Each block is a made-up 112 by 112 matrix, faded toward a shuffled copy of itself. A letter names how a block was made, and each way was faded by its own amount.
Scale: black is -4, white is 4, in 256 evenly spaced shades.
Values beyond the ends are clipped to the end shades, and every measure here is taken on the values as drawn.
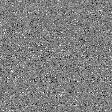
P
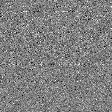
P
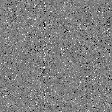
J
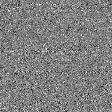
P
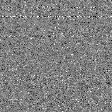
P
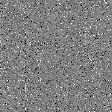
J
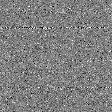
P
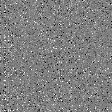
J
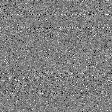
P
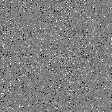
J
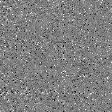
J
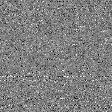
P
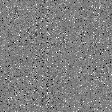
J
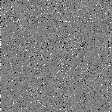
J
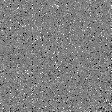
J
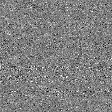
P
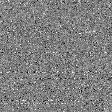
P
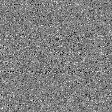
P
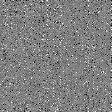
J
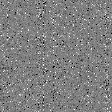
J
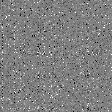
J
